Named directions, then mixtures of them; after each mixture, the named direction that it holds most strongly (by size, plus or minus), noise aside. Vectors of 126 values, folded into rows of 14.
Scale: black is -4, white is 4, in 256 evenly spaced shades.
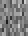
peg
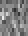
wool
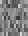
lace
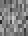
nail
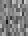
peg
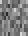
lace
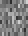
nail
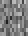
peg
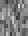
wool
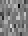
lace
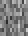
peg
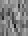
wool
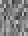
lace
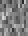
wool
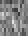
wool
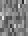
peg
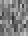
nail
